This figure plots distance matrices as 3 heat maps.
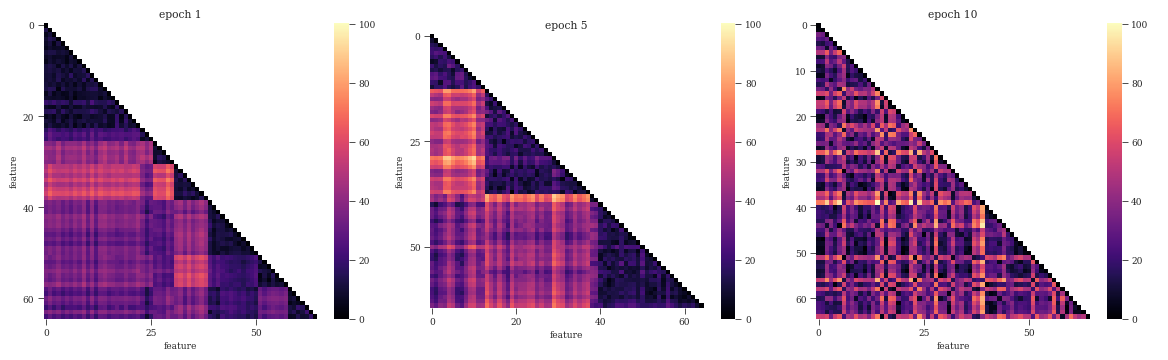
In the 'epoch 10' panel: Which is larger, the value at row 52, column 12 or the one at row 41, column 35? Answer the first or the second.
the first
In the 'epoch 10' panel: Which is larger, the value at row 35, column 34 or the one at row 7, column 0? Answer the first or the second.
the first
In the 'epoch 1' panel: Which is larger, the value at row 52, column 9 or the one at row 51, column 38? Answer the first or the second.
the second
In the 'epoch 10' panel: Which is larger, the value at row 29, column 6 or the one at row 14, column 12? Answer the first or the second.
the first
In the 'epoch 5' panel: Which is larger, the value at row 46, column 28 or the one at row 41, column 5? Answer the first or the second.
the second
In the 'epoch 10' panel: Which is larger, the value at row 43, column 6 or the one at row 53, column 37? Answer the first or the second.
the first
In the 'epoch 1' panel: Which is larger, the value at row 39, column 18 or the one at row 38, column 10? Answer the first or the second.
the second
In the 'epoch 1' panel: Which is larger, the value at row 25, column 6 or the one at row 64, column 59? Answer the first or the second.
the first
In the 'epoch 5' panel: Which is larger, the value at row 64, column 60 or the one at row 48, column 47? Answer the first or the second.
the first
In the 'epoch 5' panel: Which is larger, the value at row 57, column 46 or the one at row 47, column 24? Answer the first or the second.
the second
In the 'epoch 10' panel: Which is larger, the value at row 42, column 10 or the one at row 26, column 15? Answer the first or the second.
the second
